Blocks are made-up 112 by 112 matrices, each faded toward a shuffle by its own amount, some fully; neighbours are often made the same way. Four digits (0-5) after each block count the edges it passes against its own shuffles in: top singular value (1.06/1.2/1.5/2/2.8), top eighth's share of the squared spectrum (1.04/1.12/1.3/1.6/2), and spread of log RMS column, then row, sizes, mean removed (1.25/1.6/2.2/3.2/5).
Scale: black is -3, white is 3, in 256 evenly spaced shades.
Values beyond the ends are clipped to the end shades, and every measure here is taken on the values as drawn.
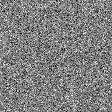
1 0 0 0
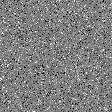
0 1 0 0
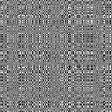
5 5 4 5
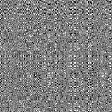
5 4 3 3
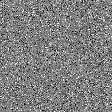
3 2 0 0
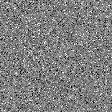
3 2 0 0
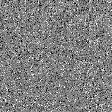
3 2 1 0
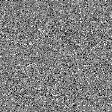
1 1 0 3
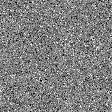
0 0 0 0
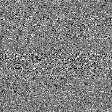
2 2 0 4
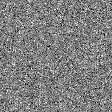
0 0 0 1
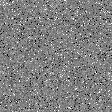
3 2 0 1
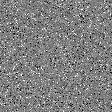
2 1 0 0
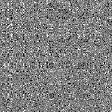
4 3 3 2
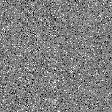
3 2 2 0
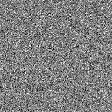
3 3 1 1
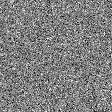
0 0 0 0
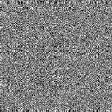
4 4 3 3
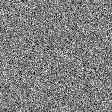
0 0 0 0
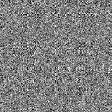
4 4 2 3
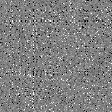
4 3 2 1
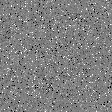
2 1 0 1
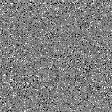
4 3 1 2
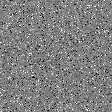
1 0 0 0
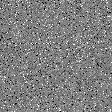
2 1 0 0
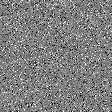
2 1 0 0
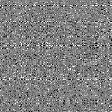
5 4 2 3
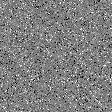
0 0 0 0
